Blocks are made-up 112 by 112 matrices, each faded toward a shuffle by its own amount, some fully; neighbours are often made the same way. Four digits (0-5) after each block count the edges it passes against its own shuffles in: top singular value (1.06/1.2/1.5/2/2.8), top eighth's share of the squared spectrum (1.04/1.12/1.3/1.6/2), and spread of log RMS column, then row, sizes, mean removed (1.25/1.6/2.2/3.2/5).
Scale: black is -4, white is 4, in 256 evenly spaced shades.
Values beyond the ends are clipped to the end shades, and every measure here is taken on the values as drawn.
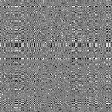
5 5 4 4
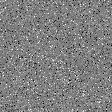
0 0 0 0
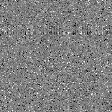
4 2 0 1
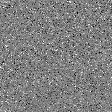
3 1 0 0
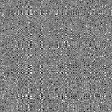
5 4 3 3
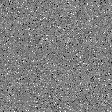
3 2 0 0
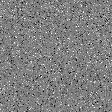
2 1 0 0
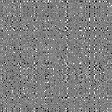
5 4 3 3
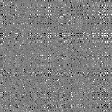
5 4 3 3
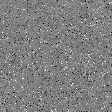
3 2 0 1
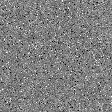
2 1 0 0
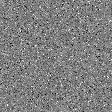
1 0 0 0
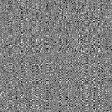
5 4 3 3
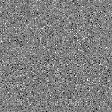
4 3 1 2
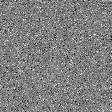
3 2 0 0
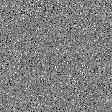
2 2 0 0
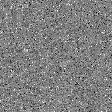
2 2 0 0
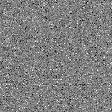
3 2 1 1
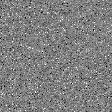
3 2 1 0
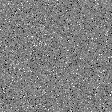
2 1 0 0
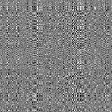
5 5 4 3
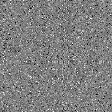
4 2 1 0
